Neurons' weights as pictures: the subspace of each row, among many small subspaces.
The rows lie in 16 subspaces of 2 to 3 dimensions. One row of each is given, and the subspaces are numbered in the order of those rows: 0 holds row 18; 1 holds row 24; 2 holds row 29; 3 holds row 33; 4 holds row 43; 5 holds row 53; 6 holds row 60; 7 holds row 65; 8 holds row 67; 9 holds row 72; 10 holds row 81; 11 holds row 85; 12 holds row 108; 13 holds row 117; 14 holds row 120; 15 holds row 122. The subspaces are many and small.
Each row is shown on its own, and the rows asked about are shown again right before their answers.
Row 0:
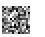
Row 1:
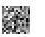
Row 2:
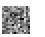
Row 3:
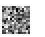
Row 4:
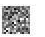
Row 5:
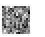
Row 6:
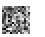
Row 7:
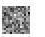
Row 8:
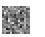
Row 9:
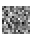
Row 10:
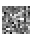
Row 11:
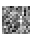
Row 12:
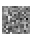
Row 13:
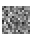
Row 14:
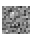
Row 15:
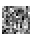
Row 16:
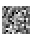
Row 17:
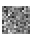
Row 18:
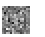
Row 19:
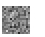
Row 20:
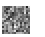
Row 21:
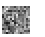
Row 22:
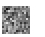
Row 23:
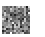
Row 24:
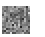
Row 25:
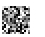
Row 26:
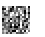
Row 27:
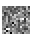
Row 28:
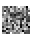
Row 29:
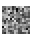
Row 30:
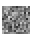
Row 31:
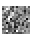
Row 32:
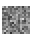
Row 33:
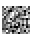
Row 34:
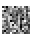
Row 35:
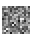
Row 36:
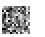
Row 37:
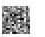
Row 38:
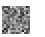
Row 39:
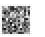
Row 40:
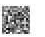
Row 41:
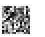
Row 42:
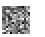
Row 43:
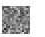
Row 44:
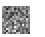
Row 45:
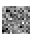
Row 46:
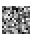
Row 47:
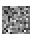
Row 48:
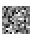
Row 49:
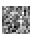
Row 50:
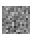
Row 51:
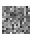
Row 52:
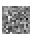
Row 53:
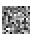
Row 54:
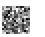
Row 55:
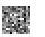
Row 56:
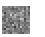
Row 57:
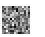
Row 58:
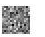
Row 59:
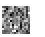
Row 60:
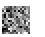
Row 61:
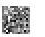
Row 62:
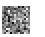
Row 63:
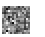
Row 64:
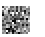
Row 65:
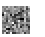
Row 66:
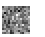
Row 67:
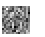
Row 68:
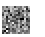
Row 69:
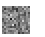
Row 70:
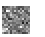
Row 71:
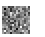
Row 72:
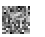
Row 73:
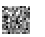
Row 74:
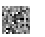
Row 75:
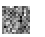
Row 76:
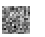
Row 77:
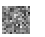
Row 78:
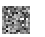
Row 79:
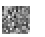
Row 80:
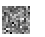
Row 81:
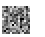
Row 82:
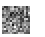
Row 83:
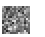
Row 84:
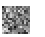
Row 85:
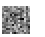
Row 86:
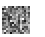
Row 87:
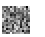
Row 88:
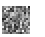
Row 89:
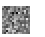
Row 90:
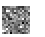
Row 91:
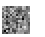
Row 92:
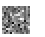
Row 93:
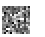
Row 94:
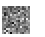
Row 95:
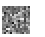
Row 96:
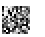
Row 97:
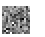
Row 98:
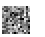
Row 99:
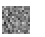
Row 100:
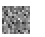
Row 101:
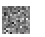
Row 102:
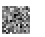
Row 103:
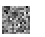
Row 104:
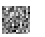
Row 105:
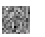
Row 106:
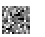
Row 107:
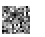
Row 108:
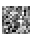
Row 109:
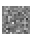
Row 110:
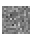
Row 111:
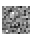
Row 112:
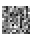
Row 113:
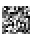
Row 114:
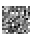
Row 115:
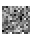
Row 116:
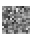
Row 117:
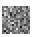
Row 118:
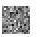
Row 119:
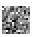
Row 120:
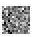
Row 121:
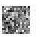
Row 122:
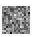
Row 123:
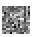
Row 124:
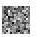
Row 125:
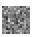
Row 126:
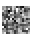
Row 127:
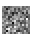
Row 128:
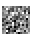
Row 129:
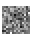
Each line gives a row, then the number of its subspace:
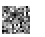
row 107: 15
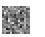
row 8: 0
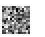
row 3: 2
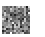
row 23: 5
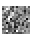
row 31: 14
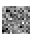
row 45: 6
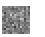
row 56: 0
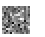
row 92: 2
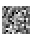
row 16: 2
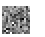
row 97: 1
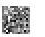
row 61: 4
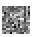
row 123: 7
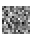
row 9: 14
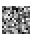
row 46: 3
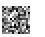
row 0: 3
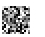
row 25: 4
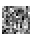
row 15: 12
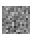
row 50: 1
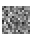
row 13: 14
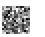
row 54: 3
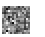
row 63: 9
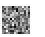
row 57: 2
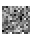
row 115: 4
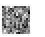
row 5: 12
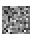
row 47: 4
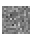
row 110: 3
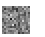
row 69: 3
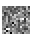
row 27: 1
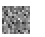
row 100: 14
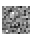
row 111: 3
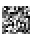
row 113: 13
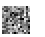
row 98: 11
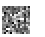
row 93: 7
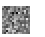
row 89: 7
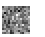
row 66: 9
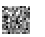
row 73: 0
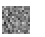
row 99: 14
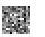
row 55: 11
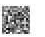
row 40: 5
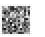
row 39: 0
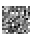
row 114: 11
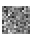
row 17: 14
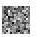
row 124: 14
